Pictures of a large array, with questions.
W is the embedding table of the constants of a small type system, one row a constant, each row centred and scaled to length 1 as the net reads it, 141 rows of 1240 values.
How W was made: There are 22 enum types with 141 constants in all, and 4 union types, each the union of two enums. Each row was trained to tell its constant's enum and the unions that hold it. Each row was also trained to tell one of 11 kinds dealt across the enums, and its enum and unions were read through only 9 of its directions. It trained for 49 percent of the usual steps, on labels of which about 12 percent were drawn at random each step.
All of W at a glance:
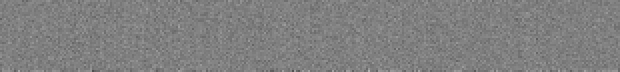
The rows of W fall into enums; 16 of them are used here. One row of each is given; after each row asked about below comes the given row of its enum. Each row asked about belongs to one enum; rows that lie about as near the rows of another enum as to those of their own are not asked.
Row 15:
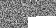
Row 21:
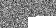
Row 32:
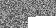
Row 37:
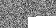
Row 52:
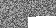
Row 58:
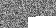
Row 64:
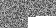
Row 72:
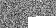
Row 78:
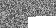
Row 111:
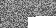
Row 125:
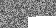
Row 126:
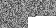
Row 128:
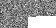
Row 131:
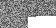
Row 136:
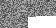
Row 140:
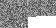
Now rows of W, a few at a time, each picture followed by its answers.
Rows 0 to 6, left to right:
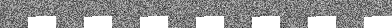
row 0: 136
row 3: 37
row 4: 78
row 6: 140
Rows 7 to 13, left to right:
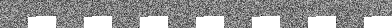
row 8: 131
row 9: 15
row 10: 32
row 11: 136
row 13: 58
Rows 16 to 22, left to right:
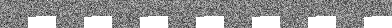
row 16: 64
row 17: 72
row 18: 125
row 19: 125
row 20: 125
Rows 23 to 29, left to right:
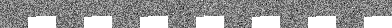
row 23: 136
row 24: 72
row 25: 78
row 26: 72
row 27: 125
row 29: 15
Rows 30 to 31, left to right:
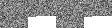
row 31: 58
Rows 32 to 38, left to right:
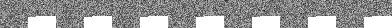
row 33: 78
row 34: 15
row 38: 140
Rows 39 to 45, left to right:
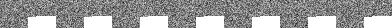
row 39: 125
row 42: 136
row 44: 136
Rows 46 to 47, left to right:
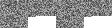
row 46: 32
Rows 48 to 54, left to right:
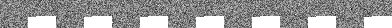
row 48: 52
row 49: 21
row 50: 64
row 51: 128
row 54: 111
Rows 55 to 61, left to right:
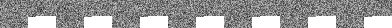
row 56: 72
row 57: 131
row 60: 140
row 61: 78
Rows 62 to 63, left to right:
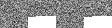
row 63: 131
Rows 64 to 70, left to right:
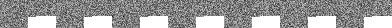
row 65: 52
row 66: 128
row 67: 15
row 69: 52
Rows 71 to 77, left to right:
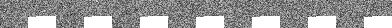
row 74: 58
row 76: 140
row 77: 131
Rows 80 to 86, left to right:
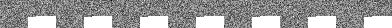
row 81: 78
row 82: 128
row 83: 15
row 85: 21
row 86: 78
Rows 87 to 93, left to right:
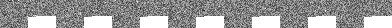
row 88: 111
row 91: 140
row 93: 15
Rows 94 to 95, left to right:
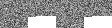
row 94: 21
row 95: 128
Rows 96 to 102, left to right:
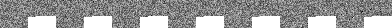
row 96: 136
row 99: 32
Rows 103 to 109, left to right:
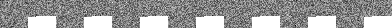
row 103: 125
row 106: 37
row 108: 128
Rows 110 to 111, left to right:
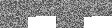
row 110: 32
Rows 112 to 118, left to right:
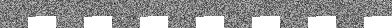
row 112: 111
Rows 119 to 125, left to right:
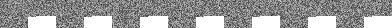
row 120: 32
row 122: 111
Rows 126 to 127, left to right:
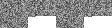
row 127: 126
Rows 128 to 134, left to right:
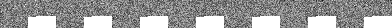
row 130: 58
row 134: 128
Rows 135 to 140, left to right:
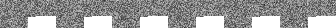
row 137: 32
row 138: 72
